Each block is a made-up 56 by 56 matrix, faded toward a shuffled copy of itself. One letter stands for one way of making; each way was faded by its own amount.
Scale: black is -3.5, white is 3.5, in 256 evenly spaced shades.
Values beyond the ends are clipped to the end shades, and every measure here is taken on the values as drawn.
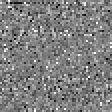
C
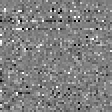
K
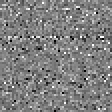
C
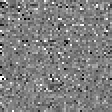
K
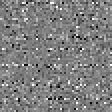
K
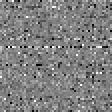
K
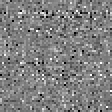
K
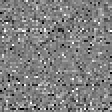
C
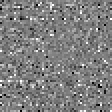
K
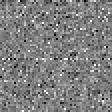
C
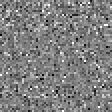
C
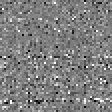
K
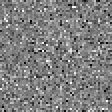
C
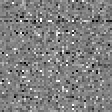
K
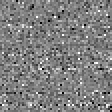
C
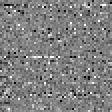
K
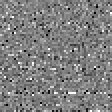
C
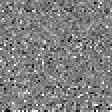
C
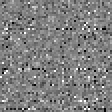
K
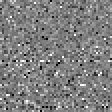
C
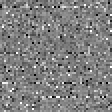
C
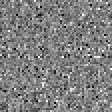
C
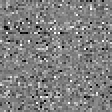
K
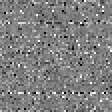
C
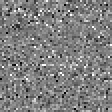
C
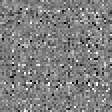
K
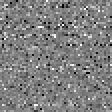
C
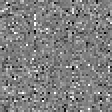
K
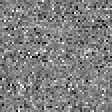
C
